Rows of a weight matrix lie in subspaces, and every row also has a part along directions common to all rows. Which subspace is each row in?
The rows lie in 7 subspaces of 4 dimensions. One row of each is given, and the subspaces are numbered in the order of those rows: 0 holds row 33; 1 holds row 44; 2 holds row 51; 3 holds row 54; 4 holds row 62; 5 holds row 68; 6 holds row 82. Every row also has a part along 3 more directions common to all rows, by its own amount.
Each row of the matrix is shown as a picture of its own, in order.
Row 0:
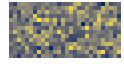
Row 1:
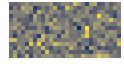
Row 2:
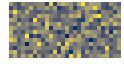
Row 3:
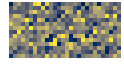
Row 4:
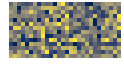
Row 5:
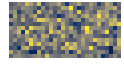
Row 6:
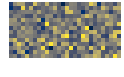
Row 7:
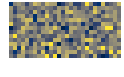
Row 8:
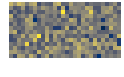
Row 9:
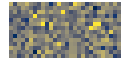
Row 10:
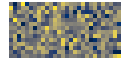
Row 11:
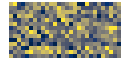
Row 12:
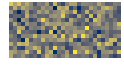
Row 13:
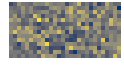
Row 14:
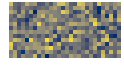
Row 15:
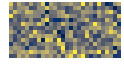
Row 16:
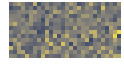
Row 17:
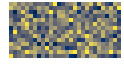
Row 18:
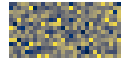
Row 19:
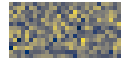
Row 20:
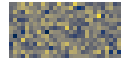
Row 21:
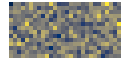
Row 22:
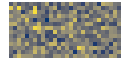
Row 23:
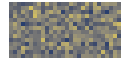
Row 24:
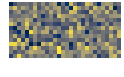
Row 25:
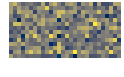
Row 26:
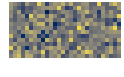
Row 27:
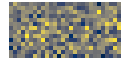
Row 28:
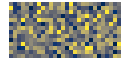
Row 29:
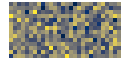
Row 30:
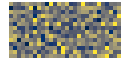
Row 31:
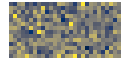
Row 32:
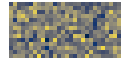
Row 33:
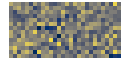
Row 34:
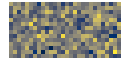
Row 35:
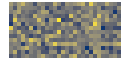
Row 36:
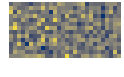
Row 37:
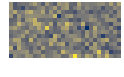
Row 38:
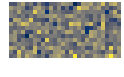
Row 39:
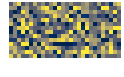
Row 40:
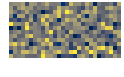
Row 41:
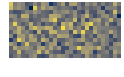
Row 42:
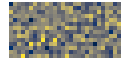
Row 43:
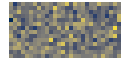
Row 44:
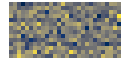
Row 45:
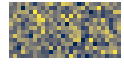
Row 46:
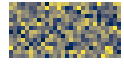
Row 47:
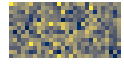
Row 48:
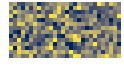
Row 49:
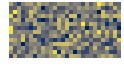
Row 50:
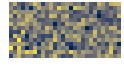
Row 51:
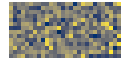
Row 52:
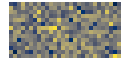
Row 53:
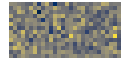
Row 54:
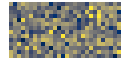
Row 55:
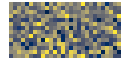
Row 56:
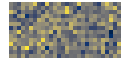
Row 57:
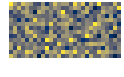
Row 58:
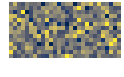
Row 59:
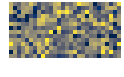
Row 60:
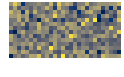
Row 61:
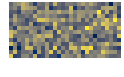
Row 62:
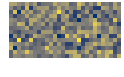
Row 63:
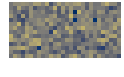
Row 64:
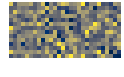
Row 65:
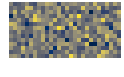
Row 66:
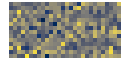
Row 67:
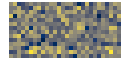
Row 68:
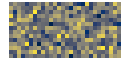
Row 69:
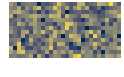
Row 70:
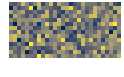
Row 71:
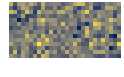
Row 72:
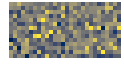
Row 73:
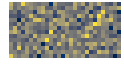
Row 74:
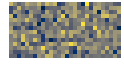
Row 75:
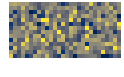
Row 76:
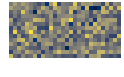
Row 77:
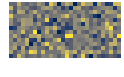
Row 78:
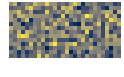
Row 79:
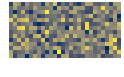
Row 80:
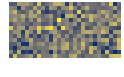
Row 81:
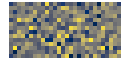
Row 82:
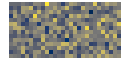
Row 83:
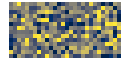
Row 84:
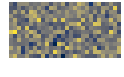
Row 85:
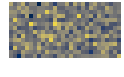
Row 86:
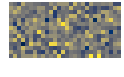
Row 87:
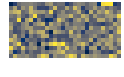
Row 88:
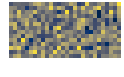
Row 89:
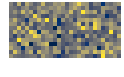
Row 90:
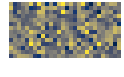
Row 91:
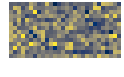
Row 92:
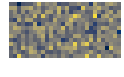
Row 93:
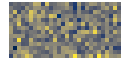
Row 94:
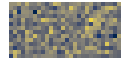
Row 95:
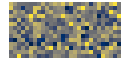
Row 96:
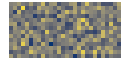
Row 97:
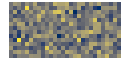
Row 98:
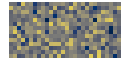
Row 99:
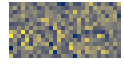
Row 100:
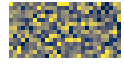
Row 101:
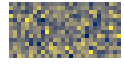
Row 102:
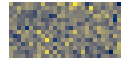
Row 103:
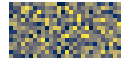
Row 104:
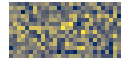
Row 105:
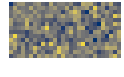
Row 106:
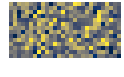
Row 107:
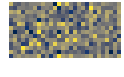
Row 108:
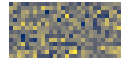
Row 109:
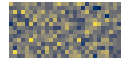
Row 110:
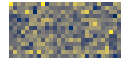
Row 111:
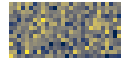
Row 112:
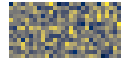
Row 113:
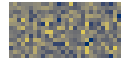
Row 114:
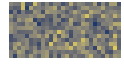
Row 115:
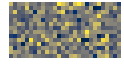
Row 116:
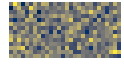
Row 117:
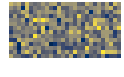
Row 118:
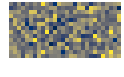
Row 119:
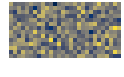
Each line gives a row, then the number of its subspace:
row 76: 3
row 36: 1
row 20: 2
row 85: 0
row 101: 6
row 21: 5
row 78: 1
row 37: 4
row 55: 2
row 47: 3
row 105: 5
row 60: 3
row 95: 6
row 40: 2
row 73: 3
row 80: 0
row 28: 0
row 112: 5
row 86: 3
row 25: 1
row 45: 6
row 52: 0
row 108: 1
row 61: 4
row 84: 3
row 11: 1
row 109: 4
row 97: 4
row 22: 5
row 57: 3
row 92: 6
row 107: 3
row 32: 1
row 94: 0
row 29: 2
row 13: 3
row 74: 1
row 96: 4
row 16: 6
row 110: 2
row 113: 5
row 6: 6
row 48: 4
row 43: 0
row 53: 0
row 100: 5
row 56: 2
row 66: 6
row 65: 6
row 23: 6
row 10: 0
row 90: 0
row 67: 1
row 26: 0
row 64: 2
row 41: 5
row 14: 2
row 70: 5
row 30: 5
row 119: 0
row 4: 1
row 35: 1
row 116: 0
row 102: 4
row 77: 2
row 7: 2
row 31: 1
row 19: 4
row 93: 4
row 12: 3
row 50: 4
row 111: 6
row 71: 2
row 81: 5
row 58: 2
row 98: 3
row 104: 5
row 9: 5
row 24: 5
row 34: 0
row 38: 1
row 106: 5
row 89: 3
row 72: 6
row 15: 2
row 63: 0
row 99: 4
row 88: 4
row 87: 5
